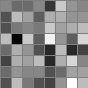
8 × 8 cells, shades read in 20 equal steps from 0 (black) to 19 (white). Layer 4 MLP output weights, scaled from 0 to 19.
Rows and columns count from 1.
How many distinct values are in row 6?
7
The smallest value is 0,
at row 4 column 2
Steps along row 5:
up down down down up down up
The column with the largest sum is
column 6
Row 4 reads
14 0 15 7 18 11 7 16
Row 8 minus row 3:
0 5 -1 -3 -10 -1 6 0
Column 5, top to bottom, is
4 13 15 18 3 3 6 5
